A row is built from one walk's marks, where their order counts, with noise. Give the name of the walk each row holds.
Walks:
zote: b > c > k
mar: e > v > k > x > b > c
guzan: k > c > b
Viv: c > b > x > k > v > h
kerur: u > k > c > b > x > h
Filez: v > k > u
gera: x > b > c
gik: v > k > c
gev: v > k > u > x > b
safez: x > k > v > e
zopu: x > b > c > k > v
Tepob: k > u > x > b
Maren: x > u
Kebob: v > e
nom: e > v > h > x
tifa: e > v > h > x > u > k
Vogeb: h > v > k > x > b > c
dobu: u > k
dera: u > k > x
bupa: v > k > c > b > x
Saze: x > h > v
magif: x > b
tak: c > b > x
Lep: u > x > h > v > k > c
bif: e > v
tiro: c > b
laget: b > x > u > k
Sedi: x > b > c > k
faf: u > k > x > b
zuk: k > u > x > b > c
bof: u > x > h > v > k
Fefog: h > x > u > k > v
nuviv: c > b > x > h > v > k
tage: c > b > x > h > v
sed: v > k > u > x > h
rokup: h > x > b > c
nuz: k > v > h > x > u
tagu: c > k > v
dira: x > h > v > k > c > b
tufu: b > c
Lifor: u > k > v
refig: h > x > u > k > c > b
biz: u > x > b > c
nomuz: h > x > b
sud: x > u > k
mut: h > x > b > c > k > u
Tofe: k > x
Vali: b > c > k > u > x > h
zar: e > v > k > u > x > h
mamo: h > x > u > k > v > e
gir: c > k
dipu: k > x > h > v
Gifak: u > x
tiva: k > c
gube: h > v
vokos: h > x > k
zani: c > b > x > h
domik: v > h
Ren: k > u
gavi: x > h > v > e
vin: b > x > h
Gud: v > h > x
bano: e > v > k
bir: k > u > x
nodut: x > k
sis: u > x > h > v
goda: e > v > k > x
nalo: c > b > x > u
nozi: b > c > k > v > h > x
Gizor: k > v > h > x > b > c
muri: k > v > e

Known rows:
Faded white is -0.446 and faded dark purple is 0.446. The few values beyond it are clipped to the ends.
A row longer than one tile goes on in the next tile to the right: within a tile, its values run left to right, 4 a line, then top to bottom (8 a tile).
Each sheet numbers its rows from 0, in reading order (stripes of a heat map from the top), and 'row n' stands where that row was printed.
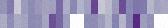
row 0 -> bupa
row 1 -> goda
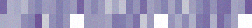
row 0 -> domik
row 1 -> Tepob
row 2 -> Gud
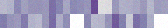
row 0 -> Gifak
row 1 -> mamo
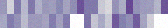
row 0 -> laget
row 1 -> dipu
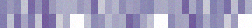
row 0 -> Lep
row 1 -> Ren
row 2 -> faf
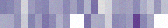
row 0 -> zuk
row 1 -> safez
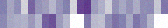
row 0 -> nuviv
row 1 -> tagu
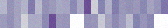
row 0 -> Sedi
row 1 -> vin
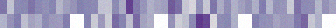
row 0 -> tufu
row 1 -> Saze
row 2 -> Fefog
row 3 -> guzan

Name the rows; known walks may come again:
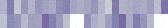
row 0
Ren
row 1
vokos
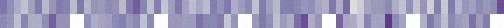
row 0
tak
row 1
magif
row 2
Tepob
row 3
bano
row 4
safez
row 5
laget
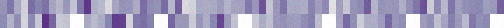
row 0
Gizor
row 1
sed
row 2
muri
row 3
mut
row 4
zote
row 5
vin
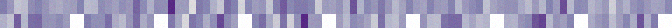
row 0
gik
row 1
Gifak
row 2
Viv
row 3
nozi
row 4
biz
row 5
nomuz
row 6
gev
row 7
sud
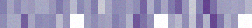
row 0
tiro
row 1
bupa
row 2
mar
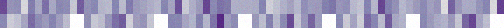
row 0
tage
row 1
gube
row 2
goda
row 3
Kebob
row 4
Saze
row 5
nuviv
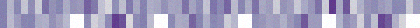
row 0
Lifor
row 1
Fefog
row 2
faf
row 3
gir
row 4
nuz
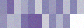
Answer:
refig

